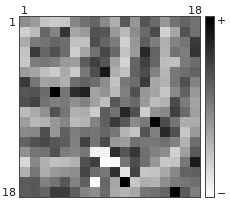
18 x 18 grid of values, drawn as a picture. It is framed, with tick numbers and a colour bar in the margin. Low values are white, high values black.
Odd rows or columns: none. Slope: none. Rings: centred on the top left. Odd patch: rougher, in the bottom middle.
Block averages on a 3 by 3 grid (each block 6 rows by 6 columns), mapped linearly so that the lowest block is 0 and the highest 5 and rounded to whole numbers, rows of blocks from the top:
0 3 5 / 4 4 3 / 4 3 3
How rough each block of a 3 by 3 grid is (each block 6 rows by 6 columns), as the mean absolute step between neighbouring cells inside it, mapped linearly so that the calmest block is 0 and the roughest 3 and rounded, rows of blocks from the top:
110 | 111 | 030
